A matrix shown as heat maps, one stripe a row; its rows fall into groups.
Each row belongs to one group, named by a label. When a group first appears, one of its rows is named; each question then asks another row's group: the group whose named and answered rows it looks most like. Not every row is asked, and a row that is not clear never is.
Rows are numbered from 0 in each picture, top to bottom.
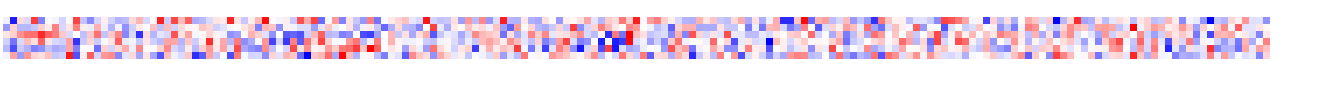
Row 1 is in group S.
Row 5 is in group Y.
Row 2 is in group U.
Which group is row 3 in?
U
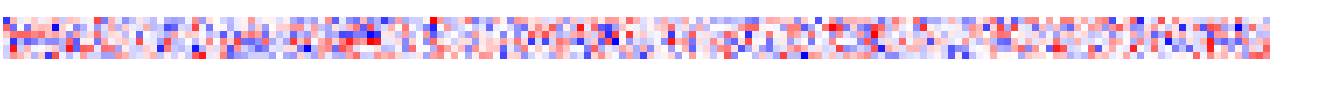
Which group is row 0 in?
S
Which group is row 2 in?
U
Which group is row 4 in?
Y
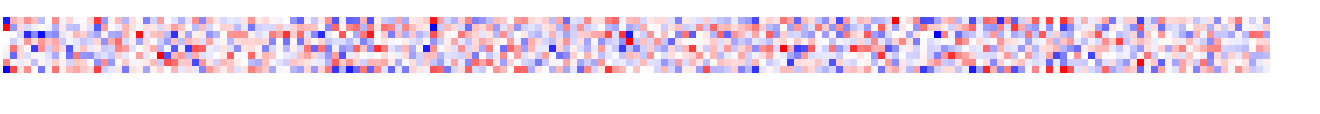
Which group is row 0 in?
S
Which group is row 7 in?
S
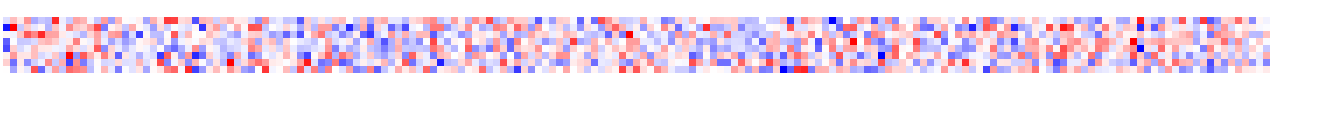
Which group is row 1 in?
S
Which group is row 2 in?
U
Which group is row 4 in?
S
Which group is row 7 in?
Y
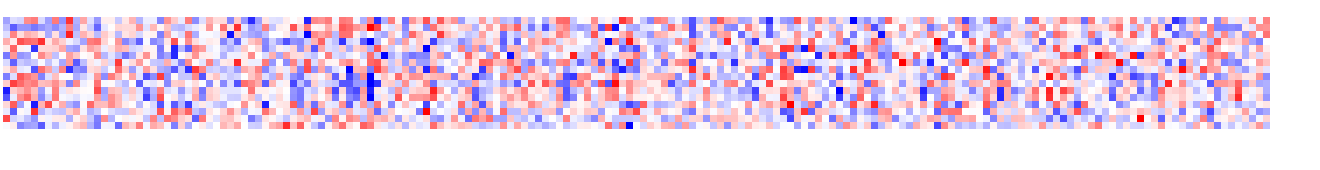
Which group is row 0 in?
Y
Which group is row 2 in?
Y
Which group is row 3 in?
U
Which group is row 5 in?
S
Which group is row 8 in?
S
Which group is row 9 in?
U
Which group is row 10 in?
S
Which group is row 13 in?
Y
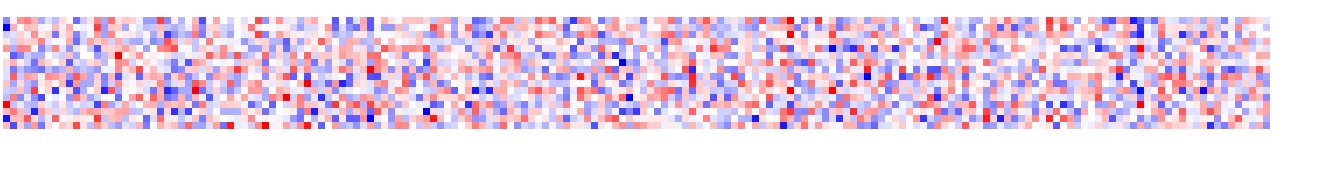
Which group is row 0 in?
S
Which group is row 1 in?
S
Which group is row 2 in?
S
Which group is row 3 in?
U
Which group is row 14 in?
S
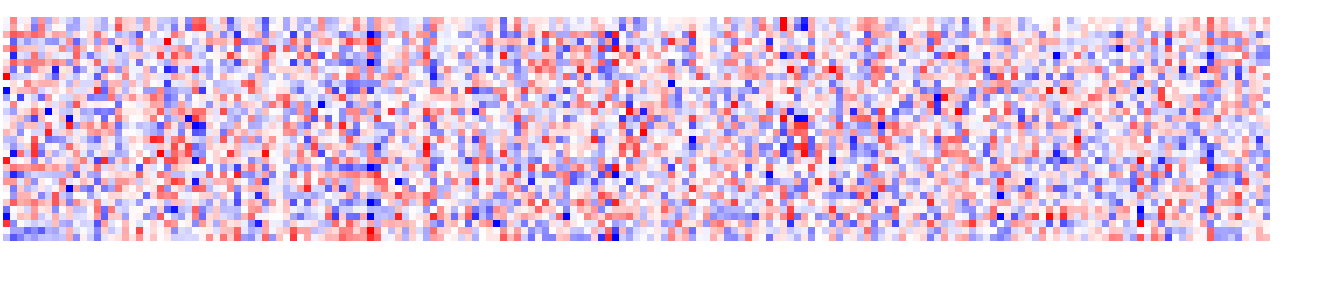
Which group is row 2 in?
U
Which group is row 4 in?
U
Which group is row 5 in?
Y
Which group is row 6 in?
U
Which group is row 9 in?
U
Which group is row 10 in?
S
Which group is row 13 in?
Y
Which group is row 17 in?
Y
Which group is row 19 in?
Y
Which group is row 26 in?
U
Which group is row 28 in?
S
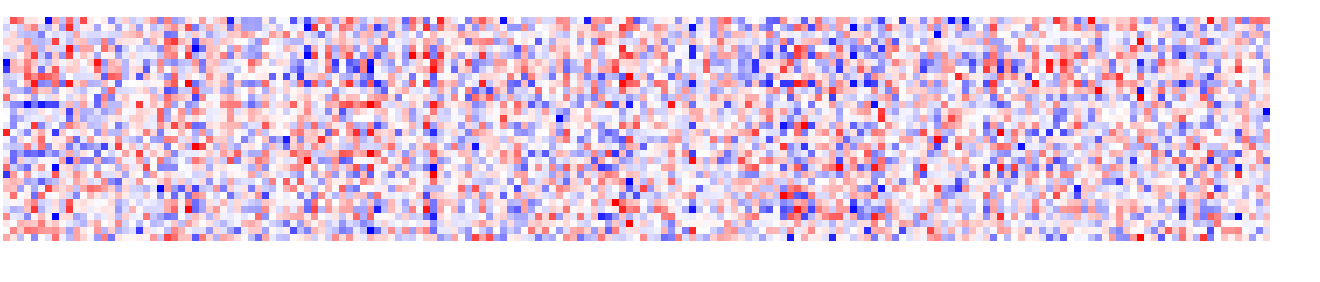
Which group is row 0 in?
Y
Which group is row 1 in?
Y
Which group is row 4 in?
Y
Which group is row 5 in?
Y
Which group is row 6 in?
S
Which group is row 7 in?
S
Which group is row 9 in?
Y
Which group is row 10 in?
S
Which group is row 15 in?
Y
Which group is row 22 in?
S
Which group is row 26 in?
Y
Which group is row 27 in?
Y
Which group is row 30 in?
U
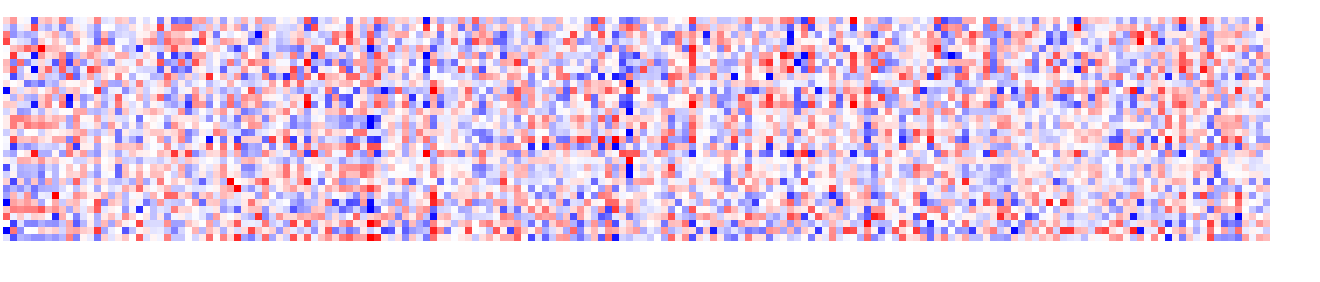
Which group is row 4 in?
U
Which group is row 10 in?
S
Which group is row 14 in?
U
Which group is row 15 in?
U
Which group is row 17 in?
U
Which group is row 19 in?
Y
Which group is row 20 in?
U
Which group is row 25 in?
S
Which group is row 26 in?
S
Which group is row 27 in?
U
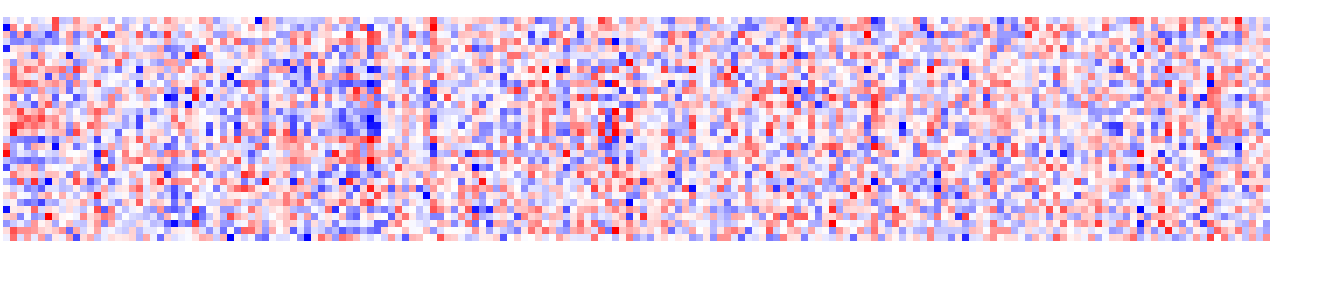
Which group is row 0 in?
S
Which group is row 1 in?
S
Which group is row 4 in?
S
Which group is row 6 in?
U
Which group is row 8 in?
Y
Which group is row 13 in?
U
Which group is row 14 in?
U
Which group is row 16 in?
U
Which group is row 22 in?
U
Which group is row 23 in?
Y
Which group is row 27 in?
S
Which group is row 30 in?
U
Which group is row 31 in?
Y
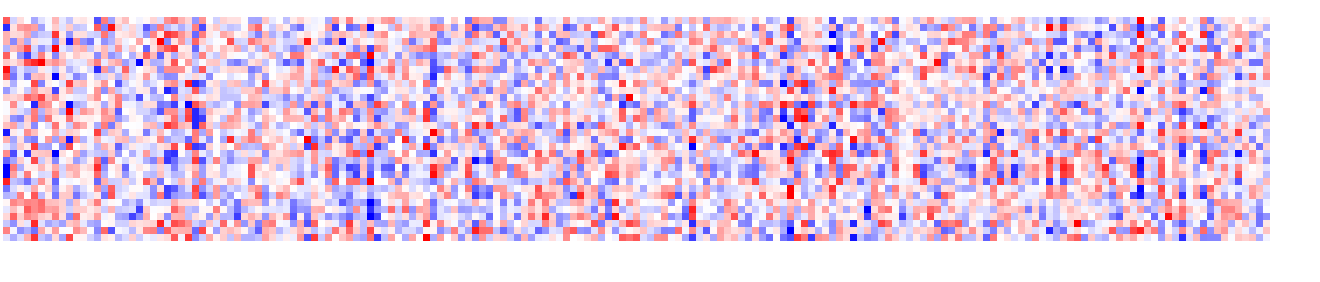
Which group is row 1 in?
S
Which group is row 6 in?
U
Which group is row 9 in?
Y
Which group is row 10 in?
S
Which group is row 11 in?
U
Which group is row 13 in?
Y
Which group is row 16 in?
S
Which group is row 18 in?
Y
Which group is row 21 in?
S
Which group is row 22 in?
S
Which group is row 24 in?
S
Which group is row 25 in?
S
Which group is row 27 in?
U
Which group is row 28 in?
U
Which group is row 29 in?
Y
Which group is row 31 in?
Y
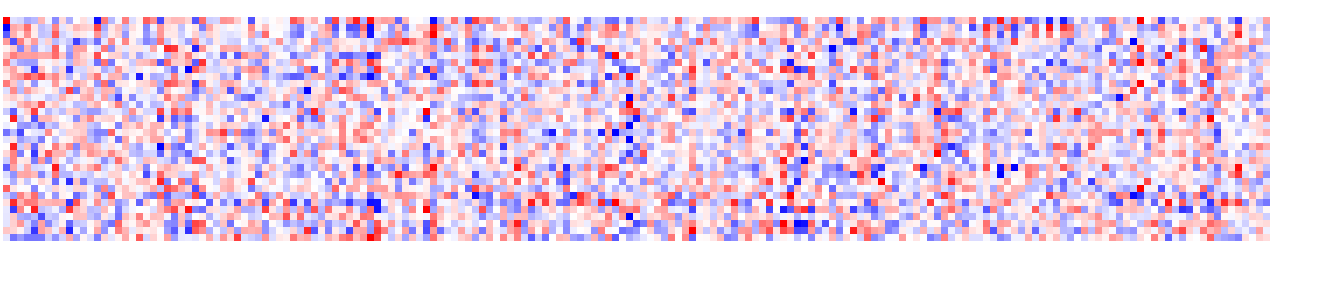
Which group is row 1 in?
S
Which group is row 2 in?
S
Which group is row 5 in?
U
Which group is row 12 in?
U
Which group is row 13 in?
Y
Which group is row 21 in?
S
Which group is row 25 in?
S
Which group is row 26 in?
U
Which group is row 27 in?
Y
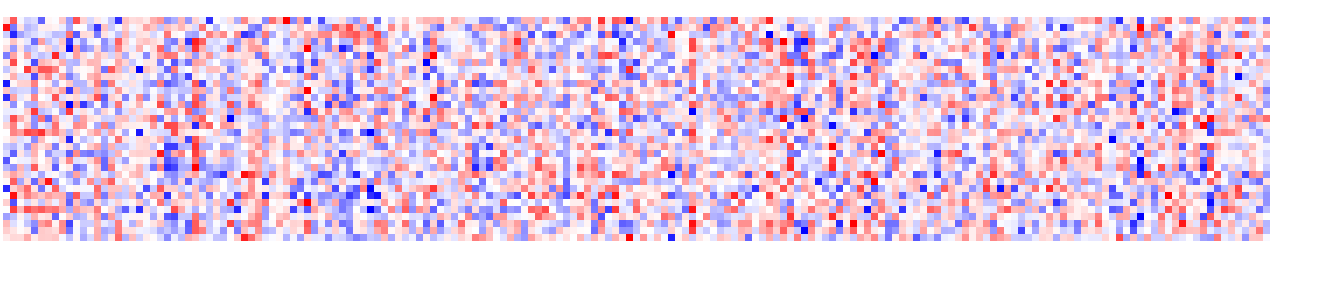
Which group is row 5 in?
S
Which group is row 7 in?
U
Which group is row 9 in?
S
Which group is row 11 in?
S
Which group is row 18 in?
S
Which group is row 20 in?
S
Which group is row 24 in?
S
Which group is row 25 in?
U
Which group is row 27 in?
U
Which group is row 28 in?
S
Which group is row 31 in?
U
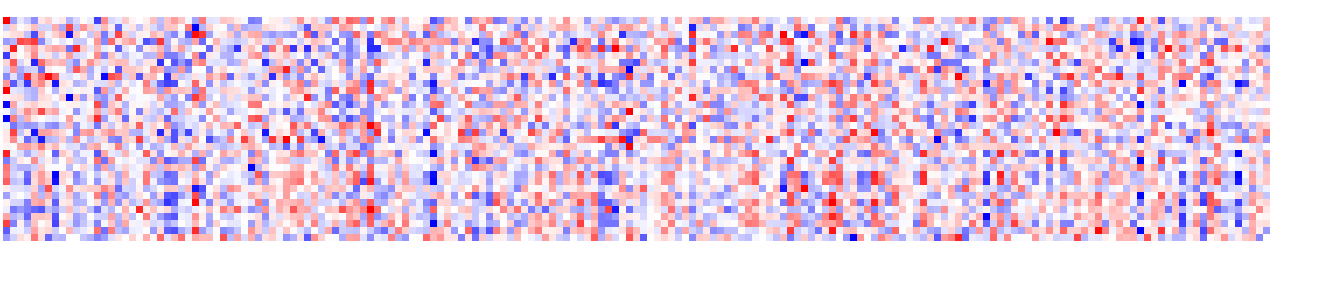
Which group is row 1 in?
Y
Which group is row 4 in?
U
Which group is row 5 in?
S
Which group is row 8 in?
U
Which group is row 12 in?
S
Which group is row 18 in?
U
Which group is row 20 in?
S
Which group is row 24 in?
Y
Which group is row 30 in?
S
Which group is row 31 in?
Y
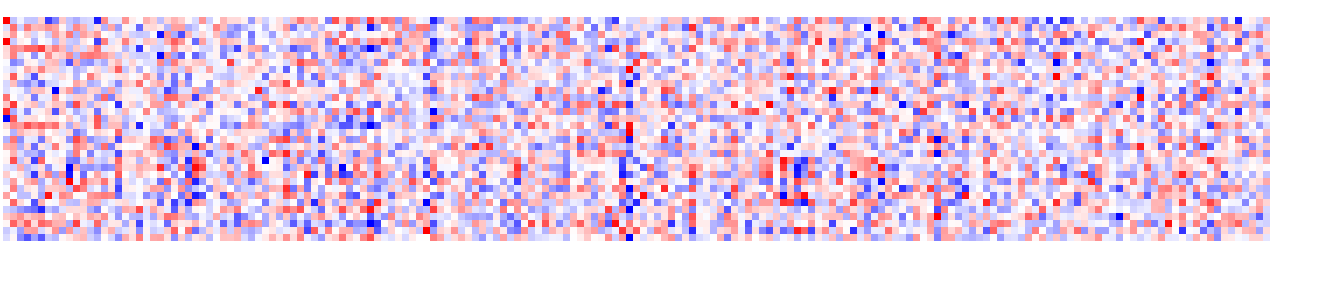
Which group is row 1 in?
U
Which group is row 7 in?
U
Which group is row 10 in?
S
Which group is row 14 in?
S
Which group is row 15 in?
U
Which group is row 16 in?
U
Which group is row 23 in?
Y
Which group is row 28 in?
U
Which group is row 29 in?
U
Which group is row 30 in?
Y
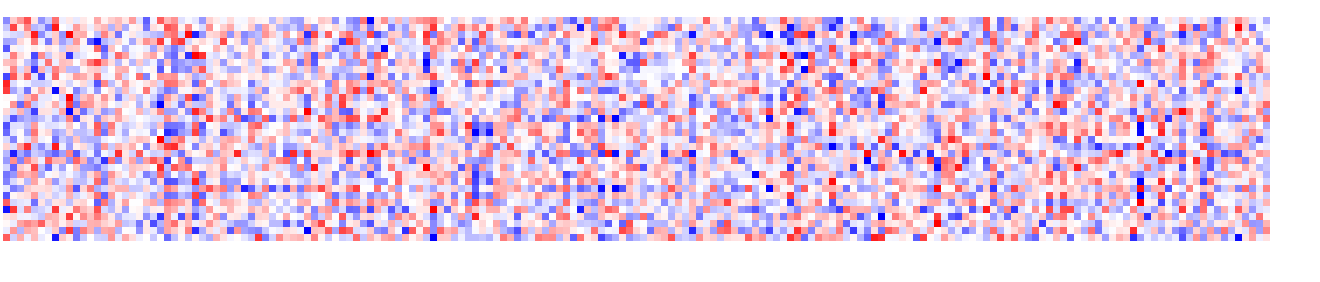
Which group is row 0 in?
S
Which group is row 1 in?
S
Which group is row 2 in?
Y
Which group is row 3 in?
Y
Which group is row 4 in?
S
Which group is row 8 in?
S
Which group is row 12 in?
Y
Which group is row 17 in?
Y
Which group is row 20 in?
U
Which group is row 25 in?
S
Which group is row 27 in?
S
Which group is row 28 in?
Y
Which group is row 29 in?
U
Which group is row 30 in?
Y
